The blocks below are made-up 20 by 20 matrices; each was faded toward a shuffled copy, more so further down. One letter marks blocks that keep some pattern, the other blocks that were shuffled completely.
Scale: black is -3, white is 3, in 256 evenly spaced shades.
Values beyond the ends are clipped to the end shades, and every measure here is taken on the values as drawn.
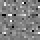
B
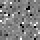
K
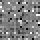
B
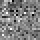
B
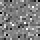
K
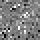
K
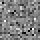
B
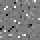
K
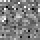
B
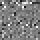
B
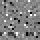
B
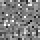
B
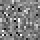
B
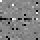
B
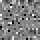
B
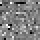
B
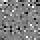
B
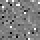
K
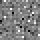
K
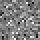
K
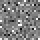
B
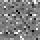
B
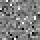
K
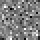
K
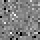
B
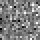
K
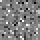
K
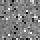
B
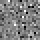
K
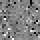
K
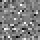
B
